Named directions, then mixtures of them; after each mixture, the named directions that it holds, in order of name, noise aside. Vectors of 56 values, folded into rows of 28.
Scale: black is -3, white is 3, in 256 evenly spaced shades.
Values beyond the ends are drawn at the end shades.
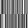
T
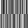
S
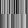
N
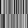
N, T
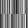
N, T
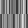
N, S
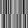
N, T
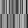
N, S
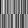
S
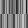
N, S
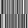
T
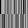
S, T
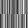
N, T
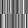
N, T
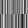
S, T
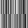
N, T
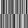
S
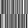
T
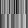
N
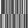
S, T
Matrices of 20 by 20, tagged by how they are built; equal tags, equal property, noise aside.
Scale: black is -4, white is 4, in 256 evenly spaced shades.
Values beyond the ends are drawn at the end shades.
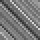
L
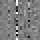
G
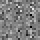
G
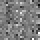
G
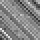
L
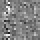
G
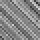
L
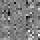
G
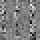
G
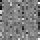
G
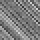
L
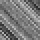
L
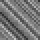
L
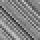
L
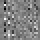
G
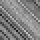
L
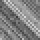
L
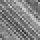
L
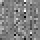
G
